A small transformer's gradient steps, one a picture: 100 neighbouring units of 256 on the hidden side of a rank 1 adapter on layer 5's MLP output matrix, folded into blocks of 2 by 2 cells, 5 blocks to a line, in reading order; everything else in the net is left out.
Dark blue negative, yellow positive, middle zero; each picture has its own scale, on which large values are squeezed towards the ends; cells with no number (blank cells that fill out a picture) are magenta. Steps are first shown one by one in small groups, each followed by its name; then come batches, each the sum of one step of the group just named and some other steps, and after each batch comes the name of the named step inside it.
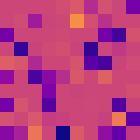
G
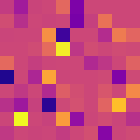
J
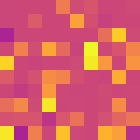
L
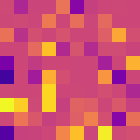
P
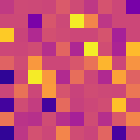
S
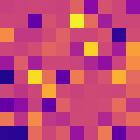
S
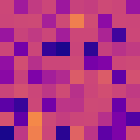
G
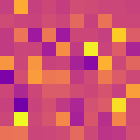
J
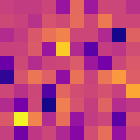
J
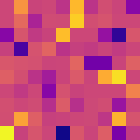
G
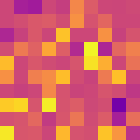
L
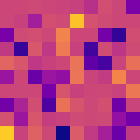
G
